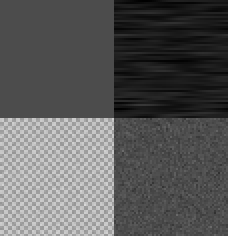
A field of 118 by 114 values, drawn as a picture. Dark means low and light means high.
It is made of 2 by 2 panels. Panel 1,1: low, flat. Panel 1,2: very low, streaked across, faint in contrast. Panel 2,1: high, checkered. Panel 2,2: low, fine-grained, faint in contrast.
